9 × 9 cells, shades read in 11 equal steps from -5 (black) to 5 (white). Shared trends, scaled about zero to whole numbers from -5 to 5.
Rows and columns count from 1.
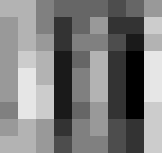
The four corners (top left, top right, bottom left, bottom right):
2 1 2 3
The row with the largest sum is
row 6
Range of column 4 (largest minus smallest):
3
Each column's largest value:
2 4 3 -1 0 2 -2 -1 4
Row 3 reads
1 2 1 -3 0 0 -2 -4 2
